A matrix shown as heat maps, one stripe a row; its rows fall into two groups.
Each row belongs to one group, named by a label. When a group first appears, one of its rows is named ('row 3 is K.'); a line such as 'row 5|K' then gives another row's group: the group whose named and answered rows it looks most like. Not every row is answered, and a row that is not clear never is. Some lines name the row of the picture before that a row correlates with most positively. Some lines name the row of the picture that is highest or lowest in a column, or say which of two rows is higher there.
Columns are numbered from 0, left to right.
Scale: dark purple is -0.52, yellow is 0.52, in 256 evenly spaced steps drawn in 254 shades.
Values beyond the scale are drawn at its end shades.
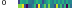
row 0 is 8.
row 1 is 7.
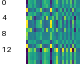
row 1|8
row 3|8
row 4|7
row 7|7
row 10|8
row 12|8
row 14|8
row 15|8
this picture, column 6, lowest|12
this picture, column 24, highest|12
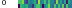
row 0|7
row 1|8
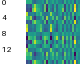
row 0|7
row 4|7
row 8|8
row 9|8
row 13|7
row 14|7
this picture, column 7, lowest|9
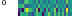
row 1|7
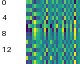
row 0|7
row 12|7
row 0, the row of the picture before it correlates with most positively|1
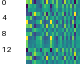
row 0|7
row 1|8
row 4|7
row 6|7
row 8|7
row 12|8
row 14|7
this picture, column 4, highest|3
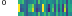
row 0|7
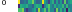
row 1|8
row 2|7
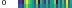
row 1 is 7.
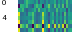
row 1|8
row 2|7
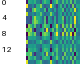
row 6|8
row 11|8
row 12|8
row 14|8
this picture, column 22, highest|8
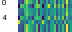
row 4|8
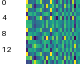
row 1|7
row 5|7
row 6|7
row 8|8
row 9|7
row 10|8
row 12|8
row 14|7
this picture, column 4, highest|15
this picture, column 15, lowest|4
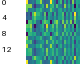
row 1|7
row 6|7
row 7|7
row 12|7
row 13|7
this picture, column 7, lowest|5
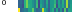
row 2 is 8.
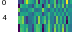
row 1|8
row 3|8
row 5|7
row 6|8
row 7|8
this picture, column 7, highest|2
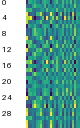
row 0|8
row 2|7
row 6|8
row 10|7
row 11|8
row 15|7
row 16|8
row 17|7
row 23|8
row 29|7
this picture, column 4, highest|26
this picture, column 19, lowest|26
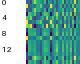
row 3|8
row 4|7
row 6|7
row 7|8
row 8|8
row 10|8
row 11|8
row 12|8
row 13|8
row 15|8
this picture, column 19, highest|6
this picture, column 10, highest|6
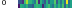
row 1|8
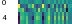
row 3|8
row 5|8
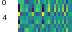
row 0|7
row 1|8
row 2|8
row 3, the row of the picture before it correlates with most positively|1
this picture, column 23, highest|3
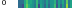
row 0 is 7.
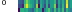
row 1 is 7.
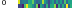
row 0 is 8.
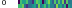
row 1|7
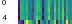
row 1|8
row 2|8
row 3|8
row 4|8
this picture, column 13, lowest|5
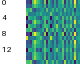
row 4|8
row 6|8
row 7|7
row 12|8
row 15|7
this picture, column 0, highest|9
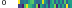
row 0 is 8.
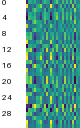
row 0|8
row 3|8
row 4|8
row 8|7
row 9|7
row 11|8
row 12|7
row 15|7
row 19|7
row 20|7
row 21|8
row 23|7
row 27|8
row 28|7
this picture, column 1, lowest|26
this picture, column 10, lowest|26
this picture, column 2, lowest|26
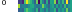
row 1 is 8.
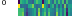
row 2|7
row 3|7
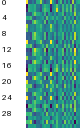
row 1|8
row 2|8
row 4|7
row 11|7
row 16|8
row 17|8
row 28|7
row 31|8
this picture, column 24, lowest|30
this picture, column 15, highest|2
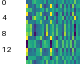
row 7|7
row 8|7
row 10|8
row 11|8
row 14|8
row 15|7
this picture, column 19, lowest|4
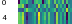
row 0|8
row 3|7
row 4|7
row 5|7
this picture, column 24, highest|2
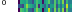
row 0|8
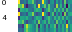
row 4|8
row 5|7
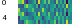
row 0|7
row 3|7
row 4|8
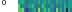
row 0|7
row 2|7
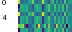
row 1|8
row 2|8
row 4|8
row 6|7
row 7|8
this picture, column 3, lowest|6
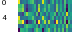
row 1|7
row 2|7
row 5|7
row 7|8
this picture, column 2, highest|5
